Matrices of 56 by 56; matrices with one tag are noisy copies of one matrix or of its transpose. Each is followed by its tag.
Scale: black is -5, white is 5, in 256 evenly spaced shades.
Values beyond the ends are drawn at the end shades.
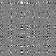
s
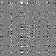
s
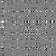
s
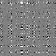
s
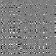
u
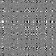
s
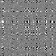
s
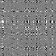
s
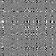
s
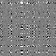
s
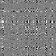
s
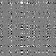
s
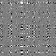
s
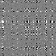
s
